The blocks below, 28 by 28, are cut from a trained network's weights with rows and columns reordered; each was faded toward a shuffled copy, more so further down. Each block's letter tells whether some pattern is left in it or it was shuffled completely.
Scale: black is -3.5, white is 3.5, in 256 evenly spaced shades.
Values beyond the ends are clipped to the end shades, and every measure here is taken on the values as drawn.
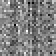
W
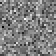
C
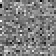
W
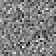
C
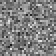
C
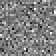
C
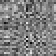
W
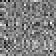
W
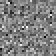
W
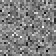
C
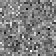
C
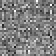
W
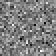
C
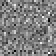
W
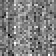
W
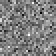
C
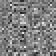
W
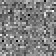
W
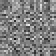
W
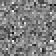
W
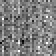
W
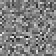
W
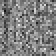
W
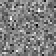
C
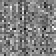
W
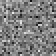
W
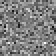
C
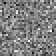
C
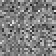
W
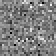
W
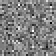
W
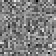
W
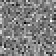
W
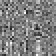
W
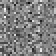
W
